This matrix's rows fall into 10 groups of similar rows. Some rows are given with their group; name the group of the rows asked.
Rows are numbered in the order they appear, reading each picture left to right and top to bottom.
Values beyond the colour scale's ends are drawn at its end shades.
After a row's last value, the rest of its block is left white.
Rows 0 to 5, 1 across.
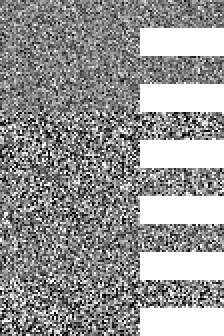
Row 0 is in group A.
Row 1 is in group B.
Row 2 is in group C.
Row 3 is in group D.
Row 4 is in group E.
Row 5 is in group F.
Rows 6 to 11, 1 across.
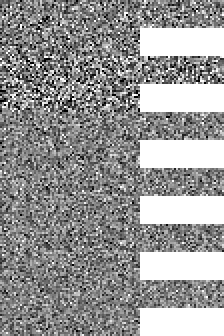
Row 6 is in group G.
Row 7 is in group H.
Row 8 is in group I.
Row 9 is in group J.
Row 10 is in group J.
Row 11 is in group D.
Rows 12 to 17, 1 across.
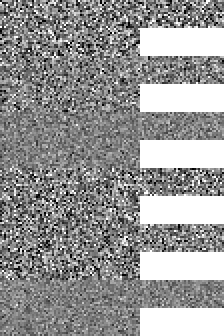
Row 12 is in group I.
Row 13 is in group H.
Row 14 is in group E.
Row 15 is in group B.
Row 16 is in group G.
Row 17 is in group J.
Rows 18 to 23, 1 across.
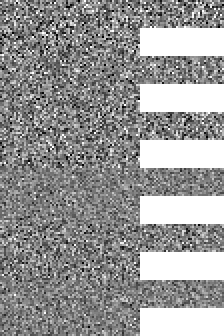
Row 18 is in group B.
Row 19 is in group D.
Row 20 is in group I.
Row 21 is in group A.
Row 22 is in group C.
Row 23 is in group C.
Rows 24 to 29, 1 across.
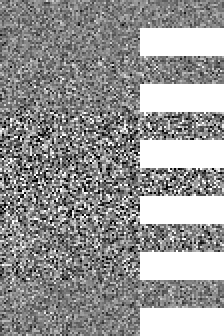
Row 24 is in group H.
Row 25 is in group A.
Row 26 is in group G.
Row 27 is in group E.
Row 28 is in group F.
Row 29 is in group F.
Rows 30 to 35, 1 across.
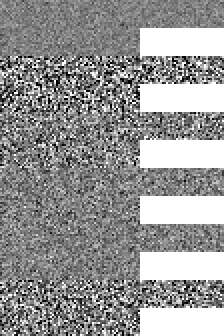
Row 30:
H
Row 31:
C
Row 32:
B
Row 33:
H
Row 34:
F
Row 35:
C
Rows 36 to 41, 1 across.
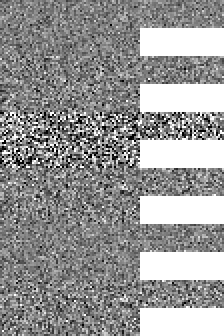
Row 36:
G
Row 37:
H
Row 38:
F
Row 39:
C
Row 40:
B
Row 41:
C
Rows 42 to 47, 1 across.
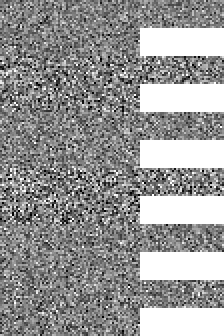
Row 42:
G
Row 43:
C
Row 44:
A
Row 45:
F
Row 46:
J
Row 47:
B
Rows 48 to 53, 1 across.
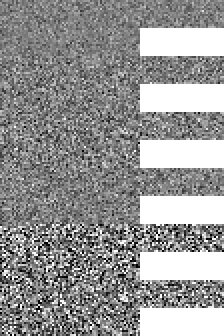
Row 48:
I
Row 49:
B
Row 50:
C
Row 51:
F
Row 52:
J
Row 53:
G
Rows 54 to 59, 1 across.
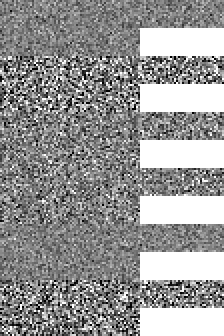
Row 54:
I
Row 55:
E
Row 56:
E
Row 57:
B
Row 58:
C
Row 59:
G
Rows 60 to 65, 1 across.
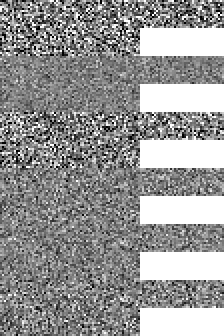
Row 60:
A
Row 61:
J
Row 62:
F
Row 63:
E
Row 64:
C
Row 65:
C
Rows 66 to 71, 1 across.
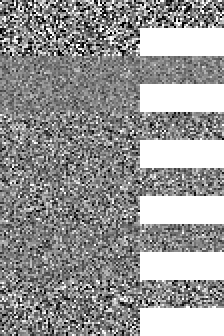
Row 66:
I
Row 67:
D
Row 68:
J
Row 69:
D
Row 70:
G
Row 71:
C
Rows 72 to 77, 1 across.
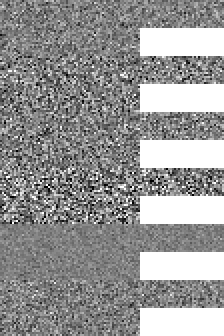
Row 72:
H
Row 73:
C
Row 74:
G
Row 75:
J
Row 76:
A
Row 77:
F
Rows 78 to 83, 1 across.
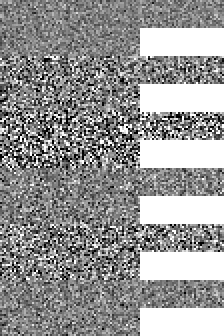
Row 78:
E
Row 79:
H
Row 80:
G
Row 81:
D
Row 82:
F
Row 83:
H
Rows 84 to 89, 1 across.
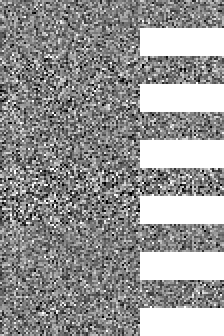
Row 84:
E
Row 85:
H
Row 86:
F
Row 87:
F
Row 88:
F
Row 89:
B
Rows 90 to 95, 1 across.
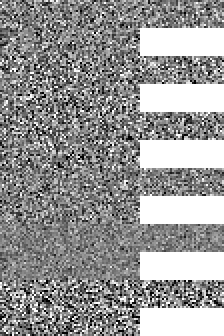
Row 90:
H
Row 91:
D
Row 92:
I
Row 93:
G
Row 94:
H
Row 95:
J
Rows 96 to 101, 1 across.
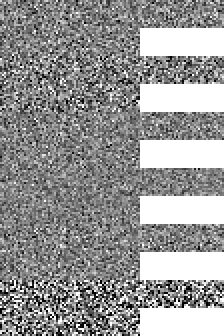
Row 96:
E
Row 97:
I
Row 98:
E
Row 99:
C
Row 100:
E
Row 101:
I
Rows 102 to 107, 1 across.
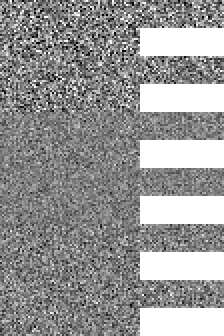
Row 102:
D
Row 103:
A
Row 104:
D
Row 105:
G
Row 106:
G
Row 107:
F
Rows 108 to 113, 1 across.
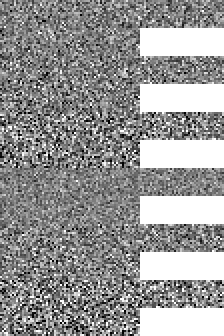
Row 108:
I
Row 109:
G
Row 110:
C
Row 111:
E
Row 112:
A
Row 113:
D
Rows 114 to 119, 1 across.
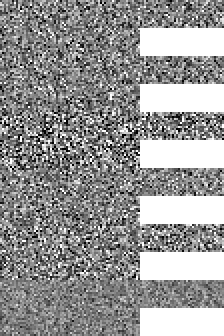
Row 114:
I
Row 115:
I
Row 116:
G
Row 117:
D
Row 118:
E
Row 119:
J
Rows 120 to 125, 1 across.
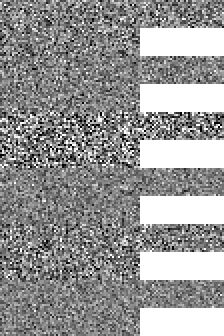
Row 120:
J
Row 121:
E
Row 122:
A
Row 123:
C
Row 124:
G
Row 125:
A
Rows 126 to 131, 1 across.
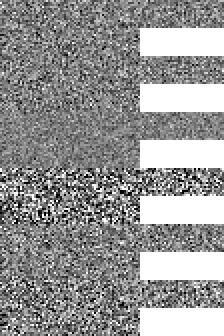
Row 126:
H
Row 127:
G
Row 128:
F
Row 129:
C
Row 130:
J
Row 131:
H
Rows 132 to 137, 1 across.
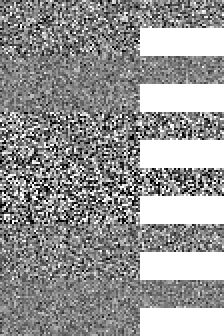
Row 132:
G
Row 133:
D
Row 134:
F
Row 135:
J
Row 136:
E
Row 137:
B
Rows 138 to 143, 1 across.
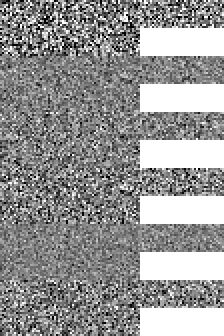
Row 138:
G
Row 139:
C
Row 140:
H
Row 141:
C
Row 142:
E
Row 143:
F
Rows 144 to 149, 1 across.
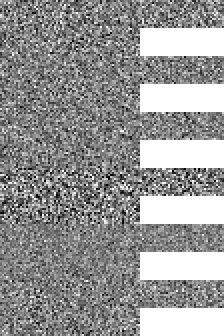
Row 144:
E
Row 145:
A
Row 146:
C
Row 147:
C
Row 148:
D
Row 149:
D
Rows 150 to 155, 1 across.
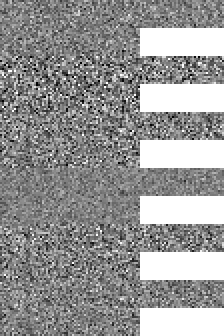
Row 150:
D
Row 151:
C
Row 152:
J
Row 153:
H
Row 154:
J
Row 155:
J
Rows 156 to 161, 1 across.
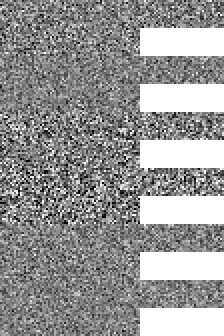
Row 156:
A
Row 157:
I
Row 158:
J
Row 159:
H
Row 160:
A
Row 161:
D
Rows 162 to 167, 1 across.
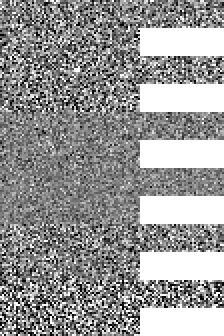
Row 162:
H
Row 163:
D
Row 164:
I
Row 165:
D
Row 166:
F
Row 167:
A
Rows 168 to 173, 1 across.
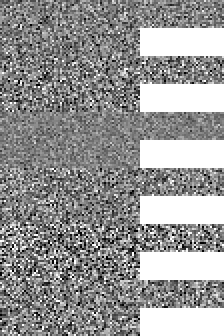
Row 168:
G
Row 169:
G
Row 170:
A
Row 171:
F
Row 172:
F
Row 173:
H
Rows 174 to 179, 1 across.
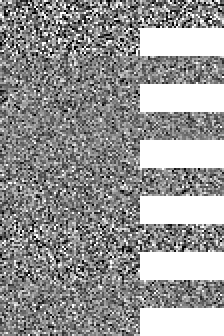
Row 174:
E
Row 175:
H
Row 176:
A
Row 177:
C
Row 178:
I
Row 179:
A
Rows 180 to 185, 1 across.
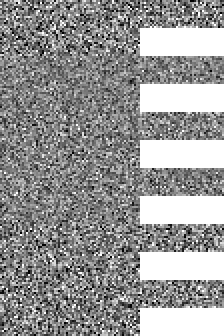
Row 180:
B
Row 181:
F
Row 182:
E
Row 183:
J
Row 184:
I
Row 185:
C
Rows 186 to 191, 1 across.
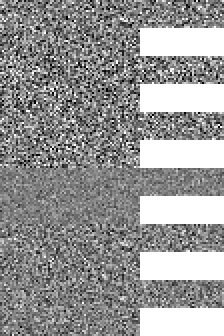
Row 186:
C
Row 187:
F
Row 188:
A
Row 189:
B
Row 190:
C
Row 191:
J
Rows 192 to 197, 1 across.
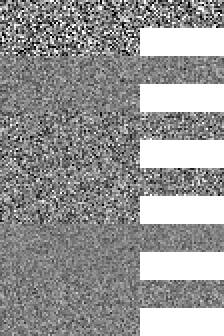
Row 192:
A
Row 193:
H
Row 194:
G
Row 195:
B
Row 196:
F
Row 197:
E
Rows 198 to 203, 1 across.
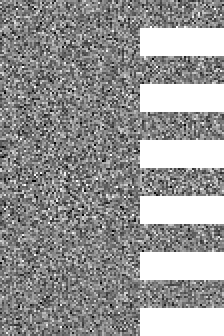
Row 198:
B
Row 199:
A
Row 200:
H
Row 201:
E
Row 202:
A
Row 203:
G
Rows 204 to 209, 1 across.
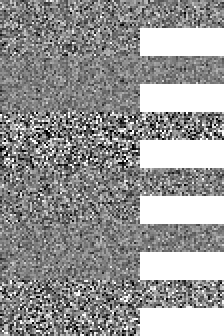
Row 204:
H
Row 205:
H
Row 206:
J
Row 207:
G
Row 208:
H
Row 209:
D
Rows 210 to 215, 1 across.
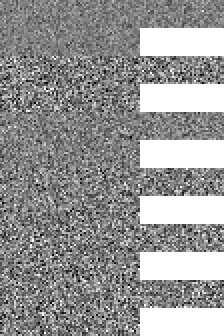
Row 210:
I
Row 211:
F
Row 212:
C
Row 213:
I
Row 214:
D
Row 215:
B
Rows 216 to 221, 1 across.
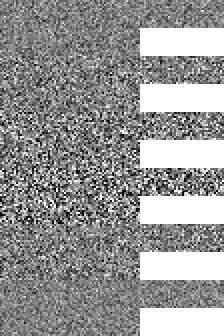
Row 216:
I
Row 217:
B
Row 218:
C
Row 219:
I
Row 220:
B
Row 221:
E
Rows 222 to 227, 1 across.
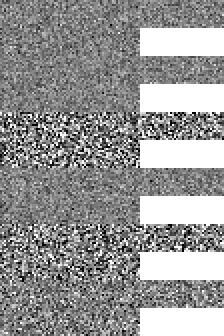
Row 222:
G
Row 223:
B
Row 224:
E
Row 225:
J
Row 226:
I
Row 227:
D
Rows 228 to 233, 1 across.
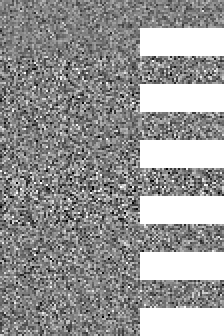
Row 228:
I
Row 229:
E
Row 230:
E
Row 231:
J
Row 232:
A
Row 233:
B
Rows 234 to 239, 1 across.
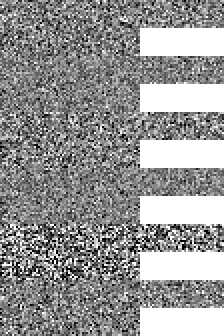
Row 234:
C
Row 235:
B
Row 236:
H
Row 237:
H
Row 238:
F
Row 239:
G
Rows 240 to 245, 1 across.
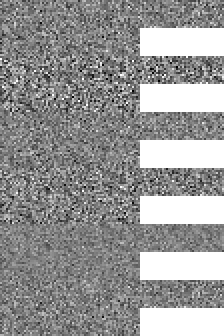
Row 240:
B
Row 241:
J
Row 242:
D
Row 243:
J
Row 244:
J
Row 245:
B
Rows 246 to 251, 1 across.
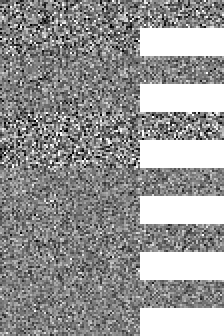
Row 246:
G
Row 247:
G
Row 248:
E
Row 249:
F
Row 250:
I
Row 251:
A
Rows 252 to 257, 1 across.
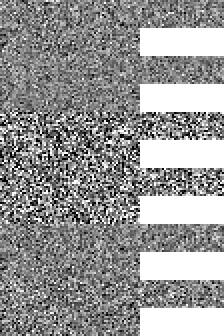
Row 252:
H
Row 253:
J
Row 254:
C
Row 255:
D
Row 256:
H
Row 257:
F
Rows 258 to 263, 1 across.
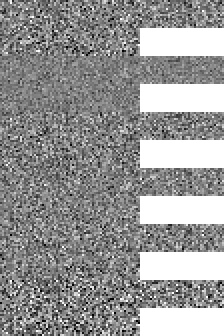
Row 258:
D
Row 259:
G
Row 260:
G
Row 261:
D
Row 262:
I
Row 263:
D
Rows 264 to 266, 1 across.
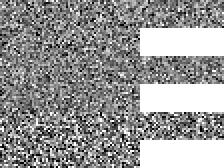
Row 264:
H
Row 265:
J
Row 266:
A
